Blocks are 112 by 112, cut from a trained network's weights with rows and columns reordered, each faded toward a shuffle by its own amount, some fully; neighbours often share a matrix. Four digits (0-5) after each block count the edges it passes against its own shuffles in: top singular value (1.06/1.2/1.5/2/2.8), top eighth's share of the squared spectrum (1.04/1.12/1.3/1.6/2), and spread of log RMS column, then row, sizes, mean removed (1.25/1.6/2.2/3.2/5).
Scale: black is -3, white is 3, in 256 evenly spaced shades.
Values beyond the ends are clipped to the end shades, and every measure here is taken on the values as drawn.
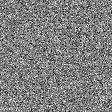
0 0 0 0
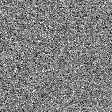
0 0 0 0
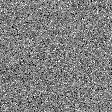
0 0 0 0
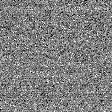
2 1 0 0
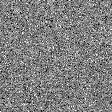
0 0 0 0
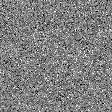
0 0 0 0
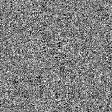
3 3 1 1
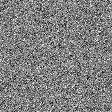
1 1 0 0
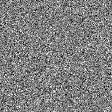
2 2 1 1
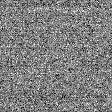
2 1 0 0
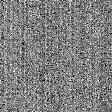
3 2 0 2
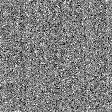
1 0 0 0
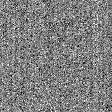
2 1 0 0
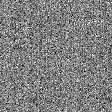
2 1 0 0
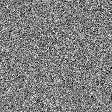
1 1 0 0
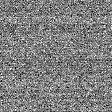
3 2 1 0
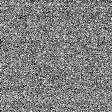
1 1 0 0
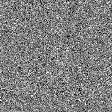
2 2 1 1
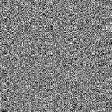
4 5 3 2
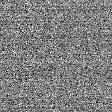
2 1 1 0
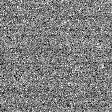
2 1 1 0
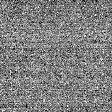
3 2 2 0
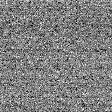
2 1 1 0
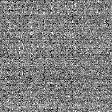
3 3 3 0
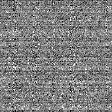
4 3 3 1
